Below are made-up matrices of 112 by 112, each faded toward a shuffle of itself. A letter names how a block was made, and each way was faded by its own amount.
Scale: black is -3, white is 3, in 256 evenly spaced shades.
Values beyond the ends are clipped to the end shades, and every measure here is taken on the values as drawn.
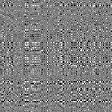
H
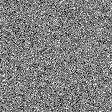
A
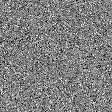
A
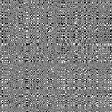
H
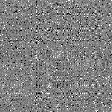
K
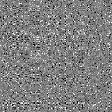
K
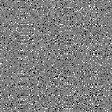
K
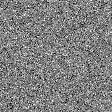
A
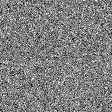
A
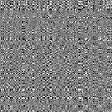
H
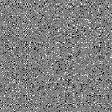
K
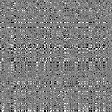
H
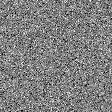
A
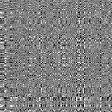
H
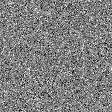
A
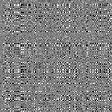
H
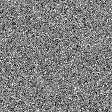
A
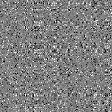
K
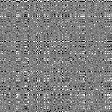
H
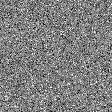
A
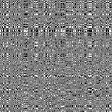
H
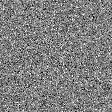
A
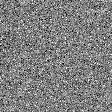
A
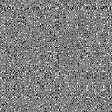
K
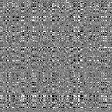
H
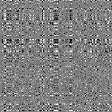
H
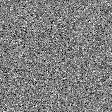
A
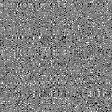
K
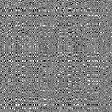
H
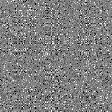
K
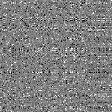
K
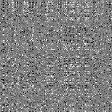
K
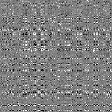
H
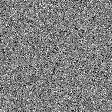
A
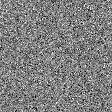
A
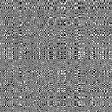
H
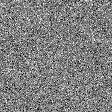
A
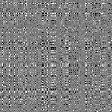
H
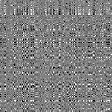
H
